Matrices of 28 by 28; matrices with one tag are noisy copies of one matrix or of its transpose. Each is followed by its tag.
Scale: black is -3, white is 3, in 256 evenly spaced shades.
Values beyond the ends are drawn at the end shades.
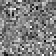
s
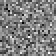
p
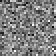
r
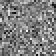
s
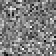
s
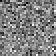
r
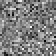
s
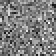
s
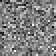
r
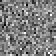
r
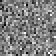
r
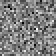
p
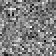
s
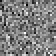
r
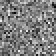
s
